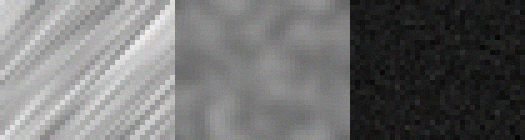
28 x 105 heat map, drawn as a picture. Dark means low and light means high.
The table splits into one row of 3 panels. Panel 1,1: high, slanting up to the right. Panel 1,2: middling, blotchy, faint in contrast. Panel 1,3: very low, fine-grained, faint in contrast.
